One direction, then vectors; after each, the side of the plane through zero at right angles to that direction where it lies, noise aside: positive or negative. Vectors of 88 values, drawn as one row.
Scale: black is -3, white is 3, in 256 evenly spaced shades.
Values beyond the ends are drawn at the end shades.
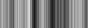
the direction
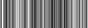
positive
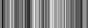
negative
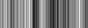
positive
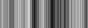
positive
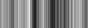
positive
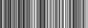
negative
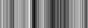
positive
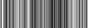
positive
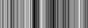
positive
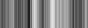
negative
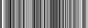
positive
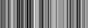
negative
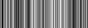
negative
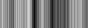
positive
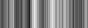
negative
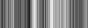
negative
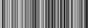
positive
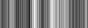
negative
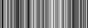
negative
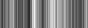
negative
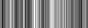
negative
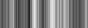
negative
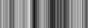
positive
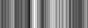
negative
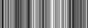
negative
